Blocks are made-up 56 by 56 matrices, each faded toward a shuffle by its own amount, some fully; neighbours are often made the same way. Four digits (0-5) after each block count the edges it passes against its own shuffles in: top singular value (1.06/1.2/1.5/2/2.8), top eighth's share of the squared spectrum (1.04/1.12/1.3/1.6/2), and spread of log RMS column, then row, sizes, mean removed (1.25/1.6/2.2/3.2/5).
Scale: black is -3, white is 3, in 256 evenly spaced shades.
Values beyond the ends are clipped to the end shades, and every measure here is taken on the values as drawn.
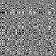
5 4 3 3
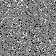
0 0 0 0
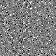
3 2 1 1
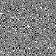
4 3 2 2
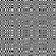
5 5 4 4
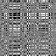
5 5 4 4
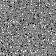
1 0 0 0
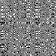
4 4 2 2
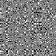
4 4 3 2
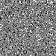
3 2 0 0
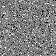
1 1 0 0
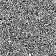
1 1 0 0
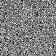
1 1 0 0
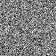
1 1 0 0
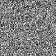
3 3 1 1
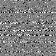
2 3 0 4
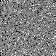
0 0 0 0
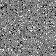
0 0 0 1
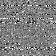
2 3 0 3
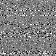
1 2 0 3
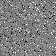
0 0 0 0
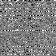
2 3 0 3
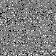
1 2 0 2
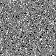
0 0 0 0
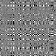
5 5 3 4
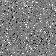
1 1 0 0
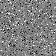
0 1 0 0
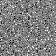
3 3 1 0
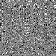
3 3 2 2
